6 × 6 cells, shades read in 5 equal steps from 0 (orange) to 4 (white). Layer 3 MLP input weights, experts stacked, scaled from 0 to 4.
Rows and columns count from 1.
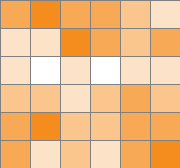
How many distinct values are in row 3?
2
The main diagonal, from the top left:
1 3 3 2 1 0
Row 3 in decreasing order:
4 4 3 3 3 3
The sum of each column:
11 12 11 13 10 10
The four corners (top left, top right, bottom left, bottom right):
1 3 1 0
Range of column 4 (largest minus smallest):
3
